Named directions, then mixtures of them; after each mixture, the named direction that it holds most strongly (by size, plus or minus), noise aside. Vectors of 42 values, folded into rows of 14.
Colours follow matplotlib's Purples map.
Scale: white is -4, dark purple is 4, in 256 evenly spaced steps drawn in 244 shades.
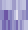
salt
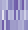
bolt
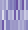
bolt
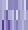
bolt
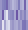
bolt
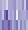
salt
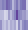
salt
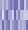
bolt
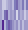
bolt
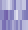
salt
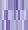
bolt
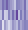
salt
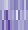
bolt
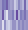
bolt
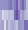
salt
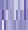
bolt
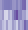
salt
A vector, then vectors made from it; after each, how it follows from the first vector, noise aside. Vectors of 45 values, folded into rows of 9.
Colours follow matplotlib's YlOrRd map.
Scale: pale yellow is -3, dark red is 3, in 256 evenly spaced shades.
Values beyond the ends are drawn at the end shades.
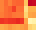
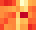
wrapped around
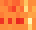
partly zeroed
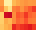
wrapped around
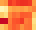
wrapped around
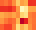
wrapped around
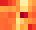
wrapped around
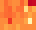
partly zeroed
